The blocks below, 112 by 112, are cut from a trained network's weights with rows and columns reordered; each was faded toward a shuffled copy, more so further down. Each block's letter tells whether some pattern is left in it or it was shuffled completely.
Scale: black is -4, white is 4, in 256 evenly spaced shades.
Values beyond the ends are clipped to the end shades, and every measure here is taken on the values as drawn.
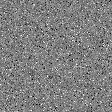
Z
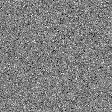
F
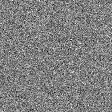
F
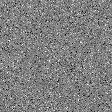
Z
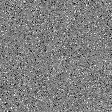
Z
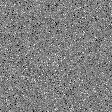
Z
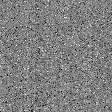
F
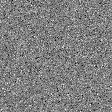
Z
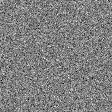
Z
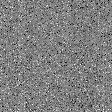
F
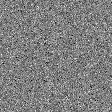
Z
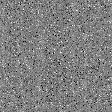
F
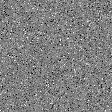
Z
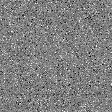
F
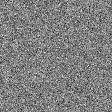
Z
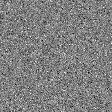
Z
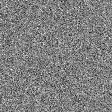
F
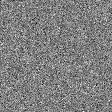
Z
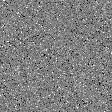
Z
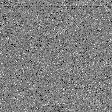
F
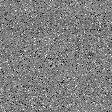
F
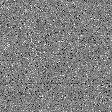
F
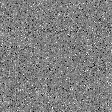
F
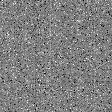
F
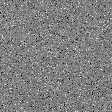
Z
